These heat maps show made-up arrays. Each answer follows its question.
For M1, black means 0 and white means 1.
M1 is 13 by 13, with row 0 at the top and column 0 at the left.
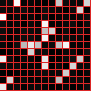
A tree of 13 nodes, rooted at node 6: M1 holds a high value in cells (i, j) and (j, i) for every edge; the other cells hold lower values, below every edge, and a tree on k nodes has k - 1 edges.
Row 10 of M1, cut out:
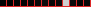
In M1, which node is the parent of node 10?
9
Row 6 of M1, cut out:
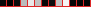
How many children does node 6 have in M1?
5
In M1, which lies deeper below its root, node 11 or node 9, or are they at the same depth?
node 11
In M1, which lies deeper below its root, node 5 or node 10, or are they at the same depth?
node 10
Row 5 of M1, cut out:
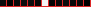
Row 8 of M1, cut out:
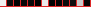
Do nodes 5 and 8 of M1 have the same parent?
yes
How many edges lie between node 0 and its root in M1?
2
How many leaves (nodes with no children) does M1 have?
7
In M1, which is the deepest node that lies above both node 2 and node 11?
8
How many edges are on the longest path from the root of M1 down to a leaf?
3
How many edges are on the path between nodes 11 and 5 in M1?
3
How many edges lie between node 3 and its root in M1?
1
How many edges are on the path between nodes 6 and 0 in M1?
2
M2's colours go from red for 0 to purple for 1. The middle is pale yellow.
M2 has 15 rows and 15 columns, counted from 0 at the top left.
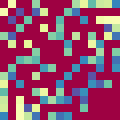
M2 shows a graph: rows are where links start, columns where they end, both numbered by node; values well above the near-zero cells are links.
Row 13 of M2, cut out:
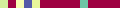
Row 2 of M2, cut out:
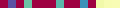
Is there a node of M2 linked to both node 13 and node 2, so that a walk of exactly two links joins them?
yes
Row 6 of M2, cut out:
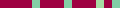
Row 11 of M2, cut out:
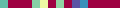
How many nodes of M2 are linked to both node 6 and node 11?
1
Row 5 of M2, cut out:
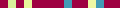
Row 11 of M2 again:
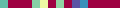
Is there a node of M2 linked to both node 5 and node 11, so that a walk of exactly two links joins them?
no
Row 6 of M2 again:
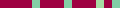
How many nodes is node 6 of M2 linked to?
4
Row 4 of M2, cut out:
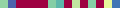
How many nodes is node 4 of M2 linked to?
8
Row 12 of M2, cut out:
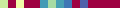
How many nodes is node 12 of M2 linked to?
7
